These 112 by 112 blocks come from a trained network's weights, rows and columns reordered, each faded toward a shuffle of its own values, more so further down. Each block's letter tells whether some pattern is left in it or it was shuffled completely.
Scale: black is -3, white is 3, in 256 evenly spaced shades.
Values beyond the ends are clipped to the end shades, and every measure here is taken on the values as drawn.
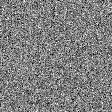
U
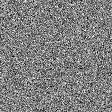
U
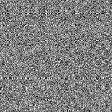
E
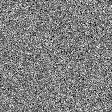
U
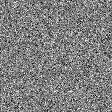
U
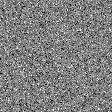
U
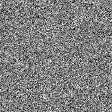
E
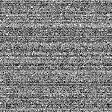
E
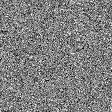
U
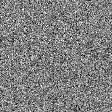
E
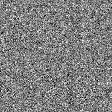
E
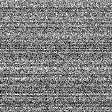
E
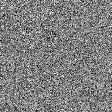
E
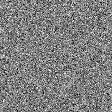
E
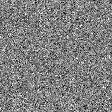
E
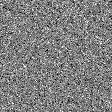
U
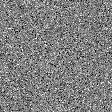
U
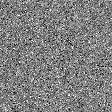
U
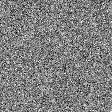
U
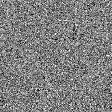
E
